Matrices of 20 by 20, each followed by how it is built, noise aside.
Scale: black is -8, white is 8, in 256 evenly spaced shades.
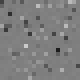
sparse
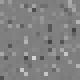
sparse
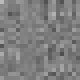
low rank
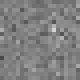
low rank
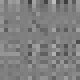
low rank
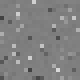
sparse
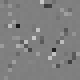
sparse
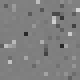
sparse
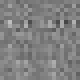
low rank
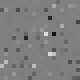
sparse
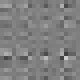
low rank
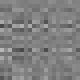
low rank
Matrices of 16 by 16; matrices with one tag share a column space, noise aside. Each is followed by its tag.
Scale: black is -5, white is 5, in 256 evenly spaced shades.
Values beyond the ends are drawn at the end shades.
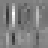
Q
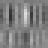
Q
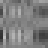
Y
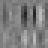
Q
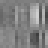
Q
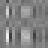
Y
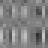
Y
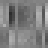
Q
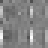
Y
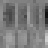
Q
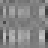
Y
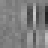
Q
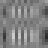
Y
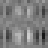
Y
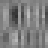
Q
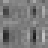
Y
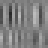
Q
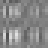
Y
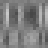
Q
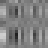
Y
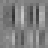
Q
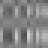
Y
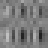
Y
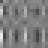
Y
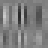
Q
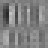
Q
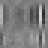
Q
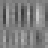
Q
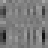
Y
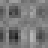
Y
